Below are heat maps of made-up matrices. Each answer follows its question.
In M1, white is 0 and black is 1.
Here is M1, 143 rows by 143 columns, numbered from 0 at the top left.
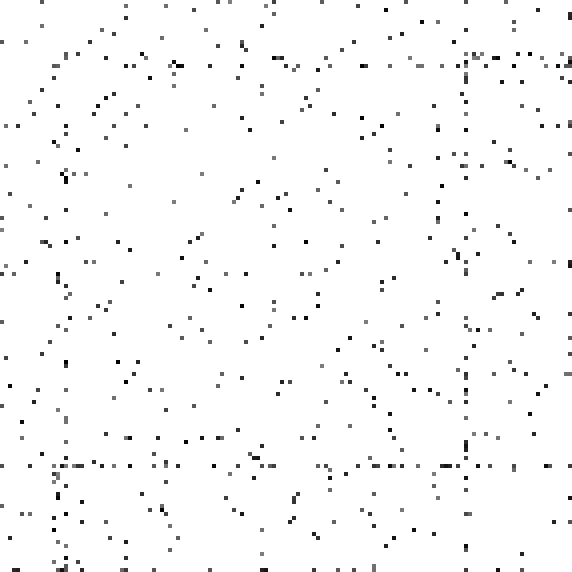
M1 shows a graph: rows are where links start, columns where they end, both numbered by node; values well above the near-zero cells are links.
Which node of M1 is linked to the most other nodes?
node 116
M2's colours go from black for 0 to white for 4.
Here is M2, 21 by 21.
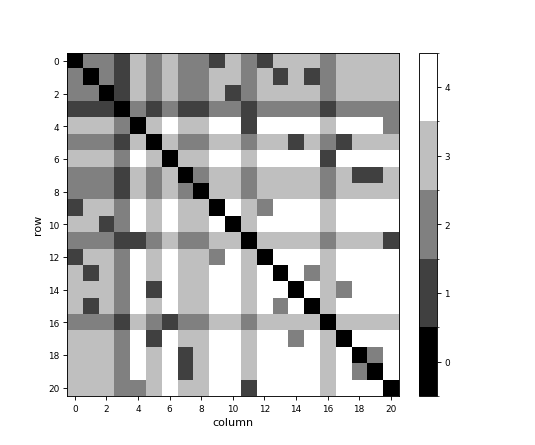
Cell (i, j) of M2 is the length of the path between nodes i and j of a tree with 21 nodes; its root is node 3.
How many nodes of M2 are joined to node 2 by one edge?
2
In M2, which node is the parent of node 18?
7
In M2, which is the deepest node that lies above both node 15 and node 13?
1
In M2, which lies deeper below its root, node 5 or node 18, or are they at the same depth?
node 18
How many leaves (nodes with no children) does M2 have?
13
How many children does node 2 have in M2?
1
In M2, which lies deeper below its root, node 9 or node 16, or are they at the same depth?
node 9
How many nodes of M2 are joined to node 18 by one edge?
1
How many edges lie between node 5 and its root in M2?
1
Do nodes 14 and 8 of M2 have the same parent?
no
